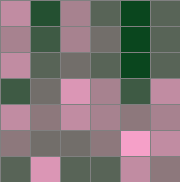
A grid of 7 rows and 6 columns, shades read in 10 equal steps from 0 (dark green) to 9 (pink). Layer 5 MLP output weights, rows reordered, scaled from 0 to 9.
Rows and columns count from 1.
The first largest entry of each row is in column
1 1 1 3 1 5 2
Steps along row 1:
down up down down up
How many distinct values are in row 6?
4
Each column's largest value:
7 8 8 6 9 7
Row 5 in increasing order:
5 5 6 6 7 7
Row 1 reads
7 1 6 3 0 3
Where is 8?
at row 4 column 3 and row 7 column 2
